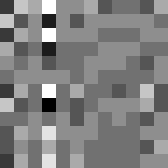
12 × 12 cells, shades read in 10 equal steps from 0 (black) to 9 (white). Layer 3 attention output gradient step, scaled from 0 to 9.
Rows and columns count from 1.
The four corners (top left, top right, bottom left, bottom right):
2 6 2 5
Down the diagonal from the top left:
2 3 5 1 4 4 4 5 5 4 3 5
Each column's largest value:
7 7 6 9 5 6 6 5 5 5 7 6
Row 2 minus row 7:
5 -3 1 -8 1 -3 1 1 2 1 -2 1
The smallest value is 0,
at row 8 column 4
